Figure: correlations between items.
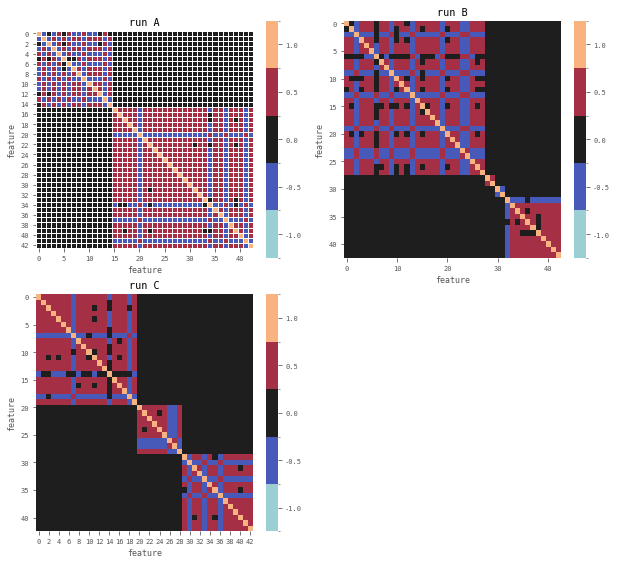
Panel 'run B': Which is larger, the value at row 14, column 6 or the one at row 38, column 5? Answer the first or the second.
the second
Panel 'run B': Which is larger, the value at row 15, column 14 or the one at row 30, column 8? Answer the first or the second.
the first
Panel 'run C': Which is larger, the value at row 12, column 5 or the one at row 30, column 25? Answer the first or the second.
the first
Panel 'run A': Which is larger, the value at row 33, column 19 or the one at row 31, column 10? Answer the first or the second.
the first
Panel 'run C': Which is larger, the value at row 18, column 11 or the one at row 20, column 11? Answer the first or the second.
the second
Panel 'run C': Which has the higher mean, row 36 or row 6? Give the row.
6
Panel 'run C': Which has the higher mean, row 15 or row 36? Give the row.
15
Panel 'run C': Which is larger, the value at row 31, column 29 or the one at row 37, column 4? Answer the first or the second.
the first
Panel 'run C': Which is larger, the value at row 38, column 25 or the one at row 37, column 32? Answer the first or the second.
the second
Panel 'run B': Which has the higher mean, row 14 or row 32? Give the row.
14
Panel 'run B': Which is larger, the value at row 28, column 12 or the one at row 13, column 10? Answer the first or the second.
the first
